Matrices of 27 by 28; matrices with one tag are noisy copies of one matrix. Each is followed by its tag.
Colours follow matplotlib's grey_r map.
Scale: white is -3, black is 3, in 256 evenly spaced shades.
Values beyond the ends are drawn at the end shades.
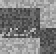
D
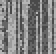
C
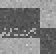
D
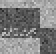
D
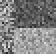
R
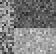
R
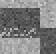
D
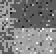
R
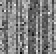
C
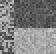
R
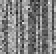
C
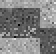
D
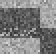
D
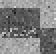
D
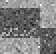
D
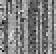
C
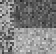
R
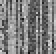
C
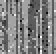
C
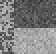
R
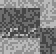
D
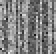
C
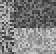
R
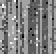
C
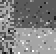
R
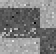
D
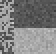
R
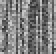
C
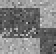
D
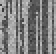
C
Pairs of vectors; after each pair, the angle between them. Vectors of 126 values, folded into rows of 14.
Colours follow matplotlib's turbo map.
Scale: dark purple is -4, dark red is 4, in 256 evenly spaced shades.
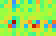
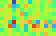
nearly parallel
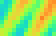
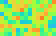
partly aligned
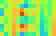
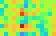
nearly parallel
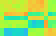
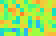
partly aligned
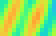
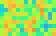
partly aligned
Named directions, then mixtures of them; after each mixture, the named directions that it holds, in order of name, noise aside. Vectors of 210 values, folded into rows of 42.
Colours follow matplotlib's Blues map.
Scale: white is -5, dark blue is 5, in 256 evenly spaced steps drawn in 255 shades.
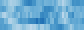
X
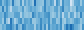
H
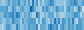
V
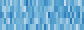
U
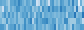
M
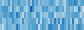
V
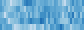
U, X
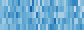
M, V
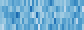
V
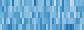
H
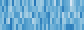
H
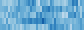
M, V, X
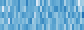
M, U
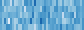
H, U, X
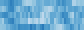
X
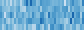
U, X
